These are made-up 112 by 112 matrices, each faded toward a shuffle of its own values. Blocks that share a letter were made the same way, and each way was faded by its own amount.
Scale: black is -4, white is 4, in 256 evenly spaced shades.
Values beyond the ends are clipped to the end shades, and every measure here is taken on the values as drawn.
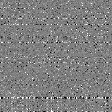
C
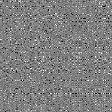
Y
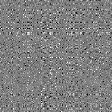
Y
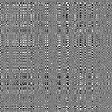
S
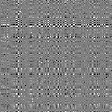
S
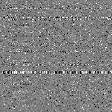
C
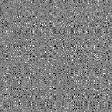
Y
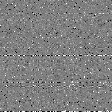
C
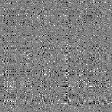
Y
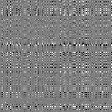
S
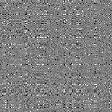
Y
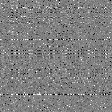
C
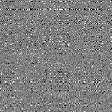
Y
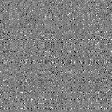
Y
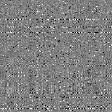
C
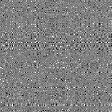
Y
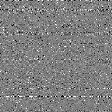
C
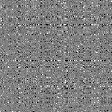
Y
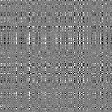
S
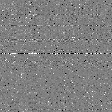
C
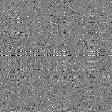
C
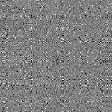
Y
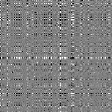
S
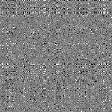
Y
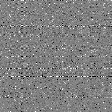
C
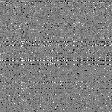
C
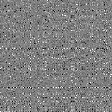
Y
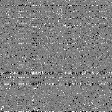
C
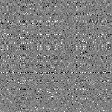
Y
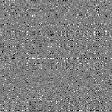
Y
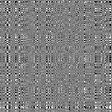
S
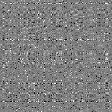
Y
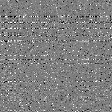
C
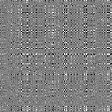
S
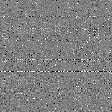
C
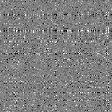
Y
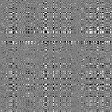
S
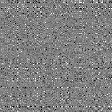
Y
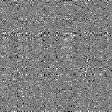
Y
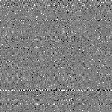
Y
